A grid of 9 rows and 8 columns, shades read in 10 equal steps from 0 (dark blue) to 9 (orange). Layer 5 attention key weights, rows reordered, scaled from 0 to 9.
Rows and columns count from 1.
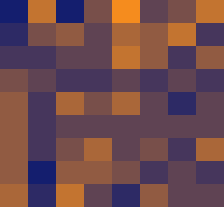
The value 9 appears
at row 1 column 5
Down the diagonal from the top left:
0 4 3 2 6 3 2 2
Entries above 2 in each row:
6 6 5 4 6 7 6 5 6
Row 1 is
0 7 0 4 9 3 4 7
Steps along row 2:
up up down up down up down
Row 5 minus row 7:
0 0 2 -2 3 -1 -1 -3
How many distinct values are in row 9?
5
